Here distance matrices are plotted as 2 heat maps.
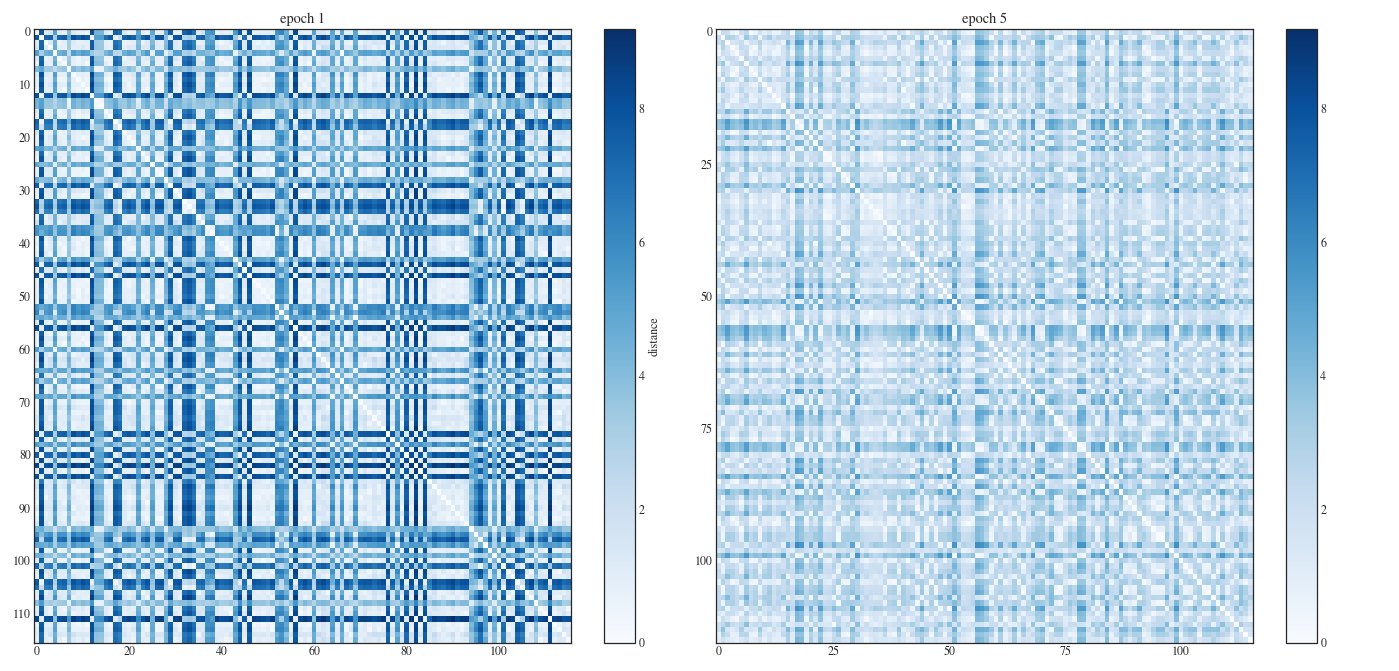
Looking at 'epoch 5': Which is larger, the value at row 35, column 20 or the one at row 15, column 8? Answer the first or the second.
the second
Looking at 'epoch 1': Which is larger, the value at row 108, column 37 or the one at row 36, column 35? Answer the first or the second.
the first
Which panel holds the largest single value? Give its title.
epoch 1
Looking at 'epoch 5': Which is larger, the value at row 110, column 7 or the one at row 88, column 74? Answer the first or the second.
the first
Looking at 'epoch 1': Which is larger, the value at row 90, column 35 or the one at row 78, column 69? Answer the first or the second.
the first
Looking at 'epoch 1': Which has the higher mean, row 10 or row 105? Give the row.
105
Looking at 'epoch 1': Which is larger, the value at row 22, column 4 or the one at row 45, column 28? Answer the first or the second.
the second
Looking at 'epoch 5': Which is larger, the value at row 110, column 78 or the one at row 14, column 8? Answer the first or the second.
the first
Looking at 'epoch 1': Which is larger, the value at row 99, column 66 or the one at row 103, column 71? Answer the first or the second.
the first
